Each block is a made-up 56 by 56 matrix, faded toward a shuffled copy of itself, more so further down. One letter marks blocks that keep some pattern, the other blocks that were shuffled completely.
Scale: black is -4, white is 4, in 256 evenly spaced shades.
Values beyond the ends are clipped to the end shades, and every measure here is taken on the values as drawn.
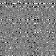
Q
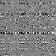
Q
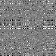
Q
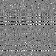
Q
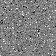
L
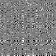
Q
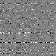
Q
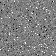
L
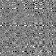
Q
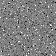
L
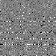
Q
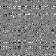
Q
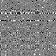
Q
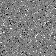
L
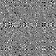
Q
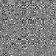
Q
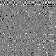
Q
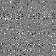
Q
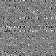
Q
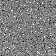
L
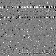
Q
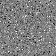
L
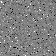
L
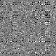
Q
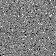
L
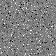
L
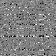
Q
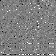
Q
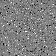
L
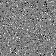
L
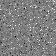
L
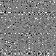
Q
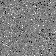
L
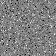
L
